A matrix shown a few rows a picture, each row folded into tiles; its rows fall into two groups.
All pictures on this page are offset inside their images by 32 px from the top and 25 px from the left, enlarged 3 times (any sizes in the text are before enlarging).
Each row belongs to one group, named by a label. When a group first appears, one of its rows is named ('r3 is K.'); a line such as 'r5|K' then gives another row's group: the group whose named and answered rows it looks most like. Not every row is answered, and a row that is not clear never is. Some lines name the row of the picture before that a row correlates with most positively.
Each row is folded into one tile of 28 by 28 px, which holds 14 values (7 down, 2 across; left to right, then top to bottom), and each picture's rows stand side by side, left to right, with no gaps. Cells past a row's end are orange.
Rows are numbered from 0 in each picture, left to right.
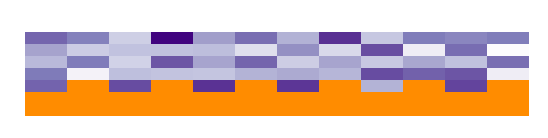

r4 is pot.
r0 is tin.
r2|tin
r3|tin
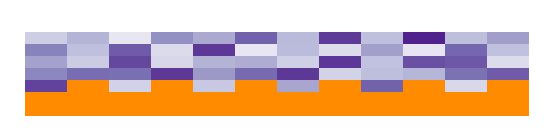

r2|pot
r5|pot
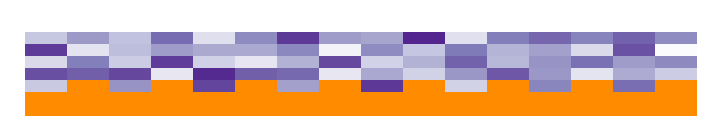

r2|pot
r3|tin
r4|tin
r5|pot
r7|tin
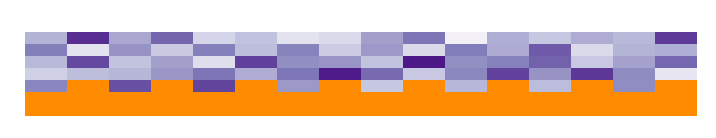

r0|tin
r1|tin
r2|tin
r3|pot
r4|tin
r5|pot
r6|pot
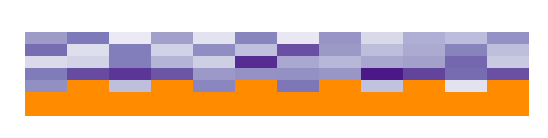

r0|pot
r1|pot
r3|pot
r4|pot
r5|pot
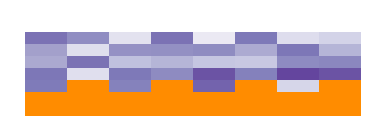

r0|tin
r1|pot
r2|pot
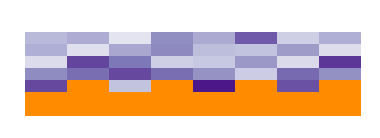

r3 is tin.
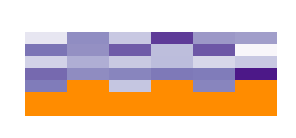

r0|pot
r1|pot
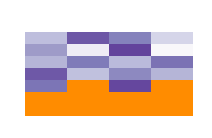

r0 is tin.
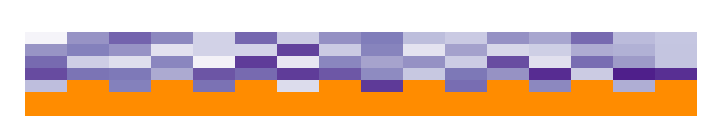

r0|pot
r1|tin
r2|tin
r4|tin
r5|tin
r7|pot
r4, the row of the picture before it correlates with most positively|1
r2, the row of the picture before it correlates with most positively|0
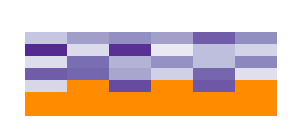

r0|pot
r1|tin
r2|tin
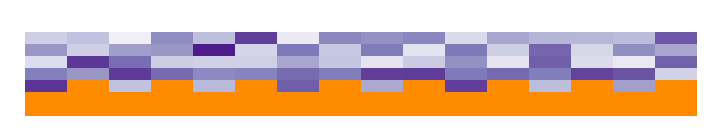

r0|tin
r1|pot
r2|pot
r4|pot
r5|pot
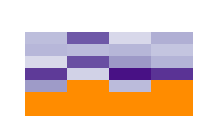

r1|pot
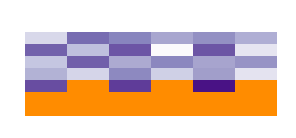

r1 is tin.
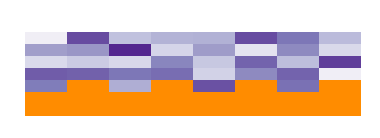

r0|pot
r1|pot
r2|tin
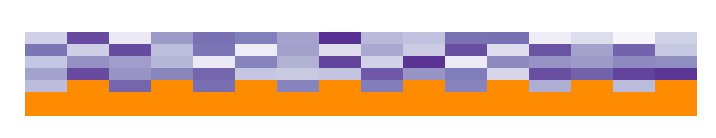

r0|pot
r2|tin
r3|tin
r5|tin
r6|pot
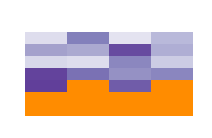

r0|pot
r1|pot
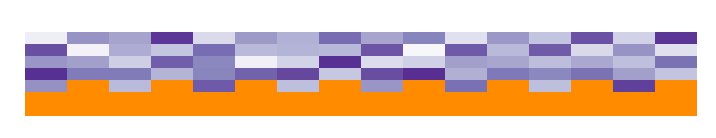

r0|pot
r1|tin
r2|pot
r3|tin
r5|pot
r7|tin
